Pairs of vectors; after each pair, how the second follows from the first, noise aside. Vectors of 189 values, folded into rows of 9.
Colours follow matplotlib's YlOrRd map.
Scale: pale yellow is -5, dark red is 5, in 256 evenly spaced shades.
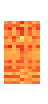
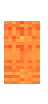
shrunk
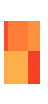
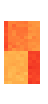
copied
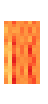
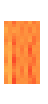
shrunk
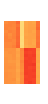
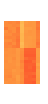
shrunk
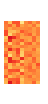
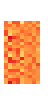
copied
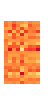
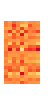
copied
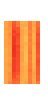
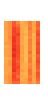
copied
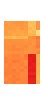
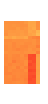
shrunk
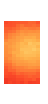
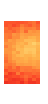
copied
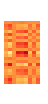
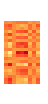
copied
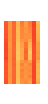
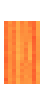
shrunk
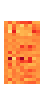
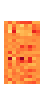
copied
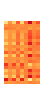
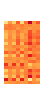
copied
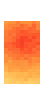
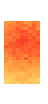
copied
